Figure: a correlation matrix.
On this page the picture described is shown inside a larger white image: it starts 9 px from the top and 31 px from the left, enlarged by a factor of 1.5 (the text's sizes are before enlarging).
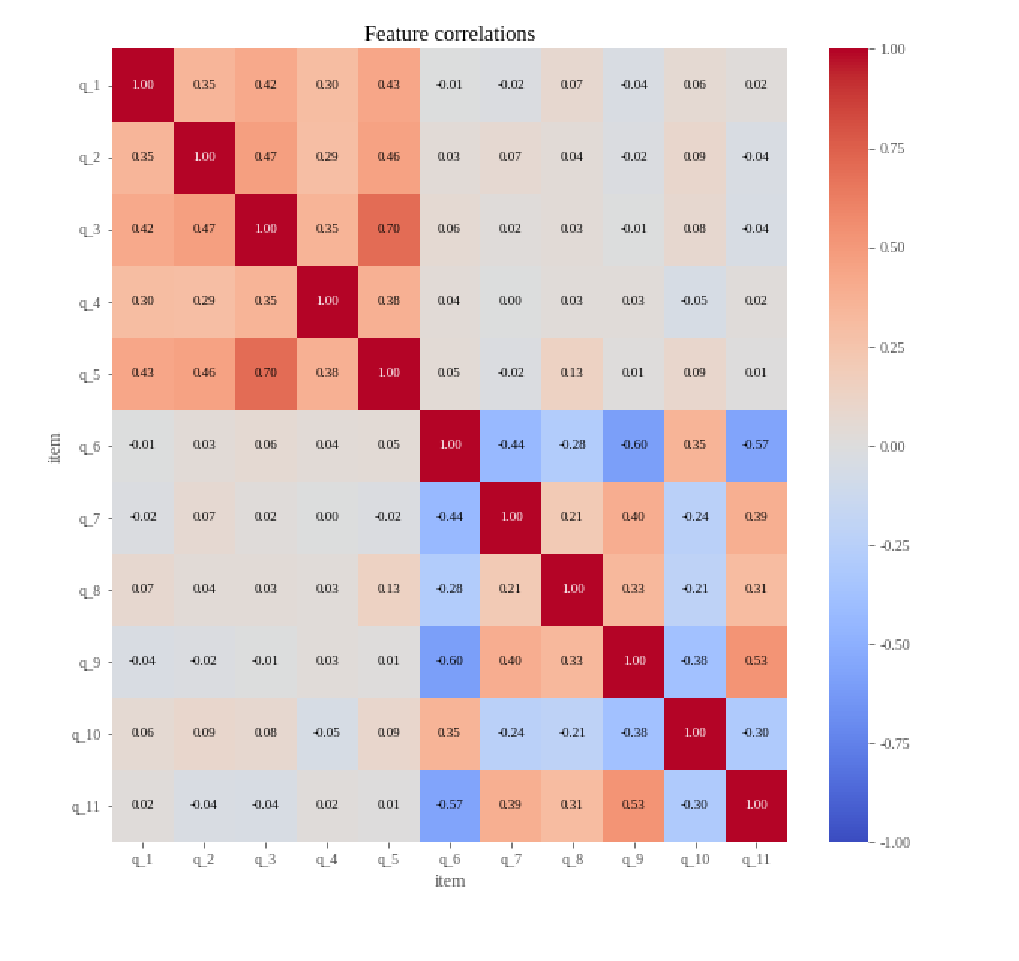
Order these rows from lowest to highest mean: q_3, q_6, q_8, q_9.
q_6, q_9, q_8, q_3
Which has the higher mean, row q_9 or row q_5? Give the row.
q_5
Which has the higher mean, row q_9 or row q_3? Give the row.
q_3
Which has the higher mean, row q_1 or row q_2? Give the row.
q_2
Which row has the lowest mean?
q_6
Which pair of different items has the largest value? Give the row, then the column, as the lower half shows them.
q_5, q_3
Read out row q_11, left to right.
0.02 -0.04 -0.04 0.02 0.01 -0.57 0.39 0.31 0.53 -0.30 1.00
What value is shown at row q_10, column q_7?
-0.24
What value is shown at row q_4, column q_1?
0.30
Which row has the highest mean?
q_5
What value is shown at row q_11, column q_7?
0.39
